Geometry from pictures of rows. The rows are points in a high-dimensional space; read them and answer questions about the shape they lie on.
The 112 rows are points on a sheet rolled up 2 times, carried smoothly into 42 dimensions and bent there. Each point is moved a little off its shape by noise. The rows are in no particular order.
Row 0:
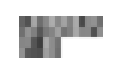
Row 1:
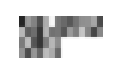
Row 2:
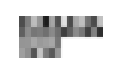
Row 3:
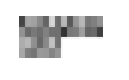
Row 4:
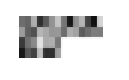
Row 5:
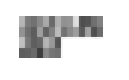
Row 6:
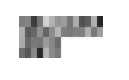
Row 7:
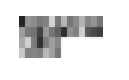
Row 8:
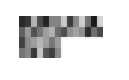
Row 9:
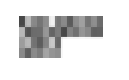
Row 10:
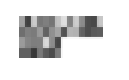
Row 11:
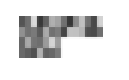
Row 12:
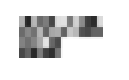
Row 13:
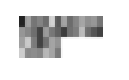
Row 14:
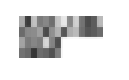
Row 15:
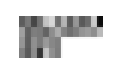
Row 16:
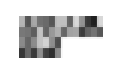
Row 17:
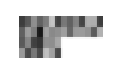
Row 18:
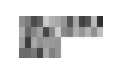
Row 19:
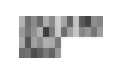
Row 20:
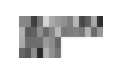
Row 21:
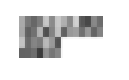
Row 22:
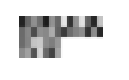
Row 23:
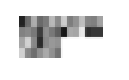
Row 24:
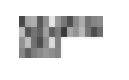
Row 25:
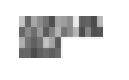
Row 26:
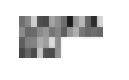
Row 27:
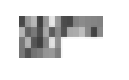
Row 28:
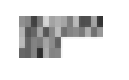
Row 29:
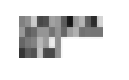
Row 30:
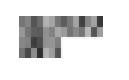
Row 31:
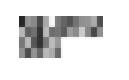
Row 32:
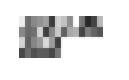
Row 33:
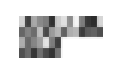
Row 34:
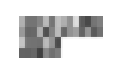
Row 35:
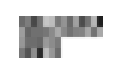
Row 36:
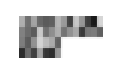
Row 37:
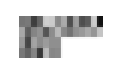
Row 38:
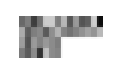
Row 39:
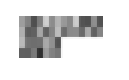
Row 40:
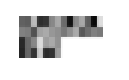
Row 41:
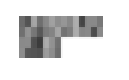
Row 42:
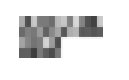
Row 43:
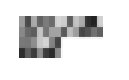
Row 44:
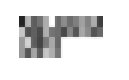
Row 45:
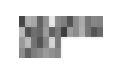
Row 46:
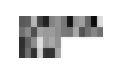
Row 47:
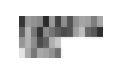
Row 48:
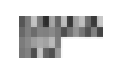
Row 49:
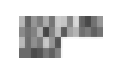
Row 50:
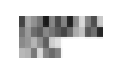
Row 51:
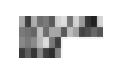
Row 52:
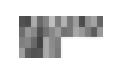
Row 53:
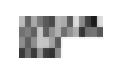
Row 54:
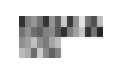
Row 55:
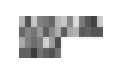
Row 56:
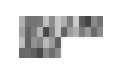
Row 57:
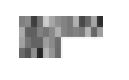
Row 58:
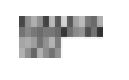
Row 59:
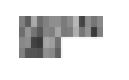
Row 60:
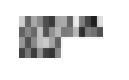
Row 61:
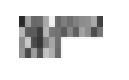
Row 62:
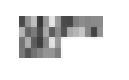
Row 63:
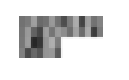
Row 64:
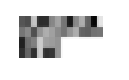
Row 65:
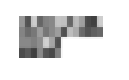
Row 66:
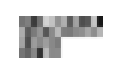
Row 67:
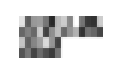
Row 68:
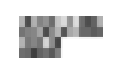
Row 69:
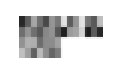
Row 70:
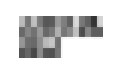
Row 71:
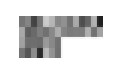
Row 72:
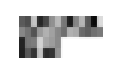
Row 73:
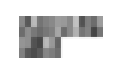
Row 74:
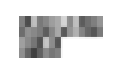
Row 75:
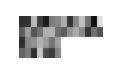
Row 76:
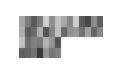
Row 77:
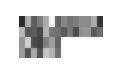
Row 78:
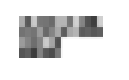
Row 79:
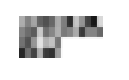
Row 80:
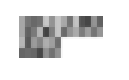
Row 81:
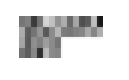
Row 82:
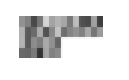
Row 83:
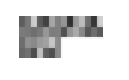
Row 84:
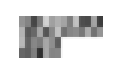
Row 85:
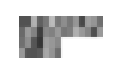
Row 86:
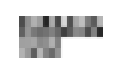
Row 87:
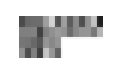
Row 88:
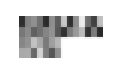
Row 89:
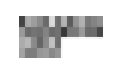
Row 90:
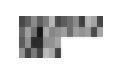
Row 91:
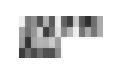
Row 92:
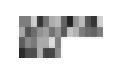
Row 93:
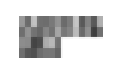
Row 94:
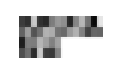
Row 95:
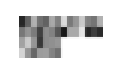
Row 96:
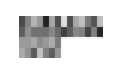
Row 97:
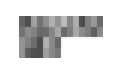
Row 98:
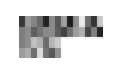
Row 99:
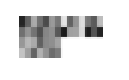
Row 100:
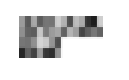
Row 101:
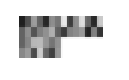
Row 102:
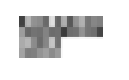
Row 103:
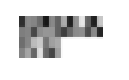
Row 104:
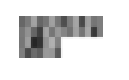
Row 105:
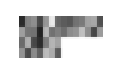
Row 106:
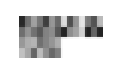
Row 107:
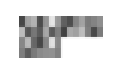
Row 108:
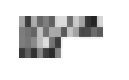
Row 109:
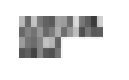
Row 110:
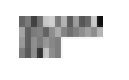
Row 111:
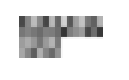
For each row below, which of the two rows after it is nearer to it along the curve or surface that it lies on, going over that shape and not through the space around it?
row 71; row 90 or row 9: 90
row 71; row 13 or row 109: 109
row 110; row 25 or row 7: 25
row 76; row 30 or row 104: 30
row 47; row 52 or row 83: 83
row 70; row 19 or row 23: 19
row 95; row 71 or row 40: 40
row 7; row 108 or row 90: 90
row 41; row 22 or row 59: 59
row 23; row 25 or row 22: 22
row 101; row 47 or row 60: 47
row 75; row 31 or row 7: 7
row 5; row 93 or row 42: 42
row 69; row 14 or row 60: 60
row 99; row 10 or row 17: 17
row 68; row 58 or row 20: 20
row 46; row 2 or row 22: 22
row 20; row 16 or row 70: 70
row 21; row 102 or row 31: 31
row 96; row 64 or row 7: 7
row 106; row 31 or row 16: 31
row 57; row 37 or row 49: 37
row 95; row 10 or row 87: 87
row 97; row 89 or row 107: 107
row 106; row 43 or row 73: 43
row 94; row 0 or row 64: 64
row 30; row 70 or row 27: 70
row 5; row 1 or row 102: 1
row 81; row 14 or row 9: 14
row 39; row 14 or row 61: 14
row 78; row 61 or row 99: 61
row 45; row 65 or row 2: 2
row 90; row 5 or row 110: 110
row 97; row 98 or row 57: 57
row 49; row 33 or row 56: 56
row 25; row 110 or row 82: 82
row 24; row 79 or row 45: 45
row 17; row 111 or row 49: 49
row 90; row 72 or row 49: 49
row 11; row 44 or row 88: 44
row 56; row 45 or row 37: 37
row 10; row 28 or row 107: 28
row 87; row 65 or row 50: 65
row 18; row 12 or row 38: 38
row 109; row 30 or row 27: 30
